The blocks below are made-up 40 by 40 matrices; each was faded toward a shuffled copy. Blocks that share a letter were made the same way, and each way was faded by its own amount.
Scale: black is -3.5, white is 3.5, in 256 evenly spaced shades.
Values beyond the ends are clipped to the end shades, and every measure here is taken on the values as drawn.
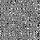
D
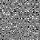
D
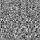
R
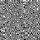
D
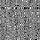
R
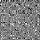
D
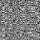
R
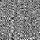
R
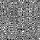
D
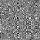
R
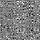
D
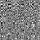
R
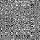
R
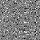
R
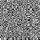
R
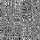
D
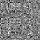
R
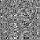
R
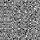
R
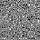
D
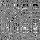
D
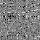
D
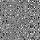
D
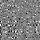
D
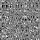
D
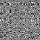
D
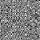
R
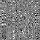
D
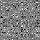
D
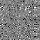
D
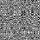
R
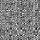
R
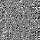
R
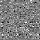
D
